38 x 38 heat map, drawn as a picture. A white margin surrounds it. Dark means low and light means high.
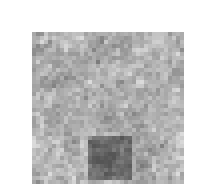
Ninth with the lowest average: bottom middle. Odd patch: lower, in the bottom middle. Histogram: skewed, a long tail of low values. Stripes: none.
